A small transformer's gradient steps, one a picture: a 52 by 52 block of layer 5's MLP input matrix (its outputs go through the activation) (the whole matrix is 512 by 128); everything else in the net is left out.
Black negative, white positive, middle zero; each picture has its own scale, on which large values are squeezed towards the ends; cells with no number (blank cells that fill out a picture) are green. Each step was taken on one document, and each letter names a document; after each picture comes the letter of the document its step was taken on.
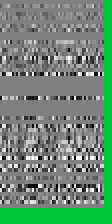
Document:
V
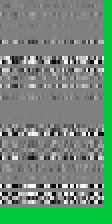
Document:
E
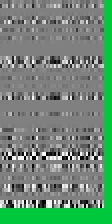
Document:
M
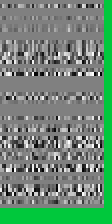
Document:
V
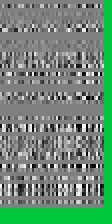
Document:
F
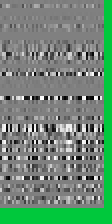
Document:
V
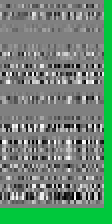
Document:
F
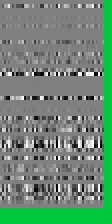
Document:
V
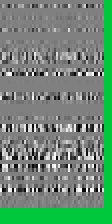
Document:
F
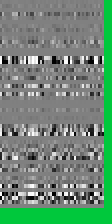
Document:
E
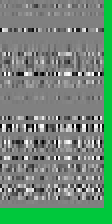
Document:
F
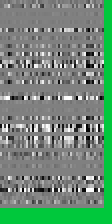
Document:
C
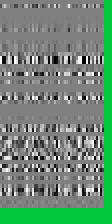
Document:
F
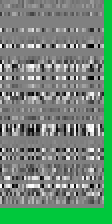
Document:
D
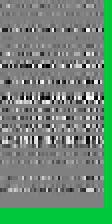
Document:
C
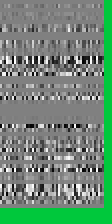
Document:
V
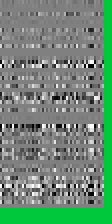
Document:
D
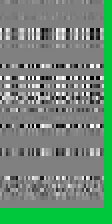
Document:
D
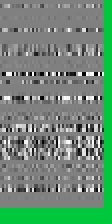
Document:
F
